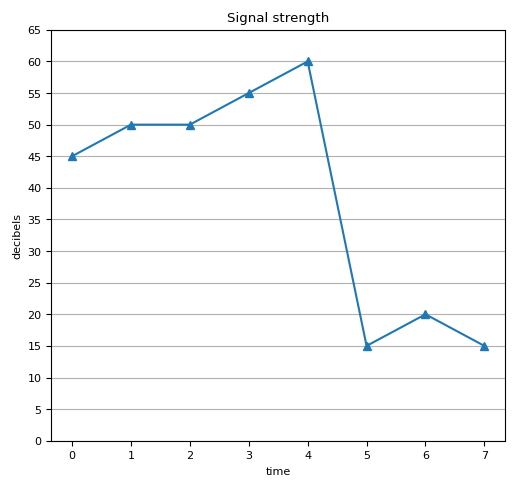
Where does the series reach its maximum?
4
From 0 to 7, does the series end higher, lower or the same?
lower
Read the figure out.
Title: Signal strength
x-axis: time, ticks 0 1 2 3 4 5 6 7
y-axis: decibels, ticks 0 5 10 15 20 25 30 35 40 45 50 55 60 65
Values:
45 50 50 55 60 15 20 15
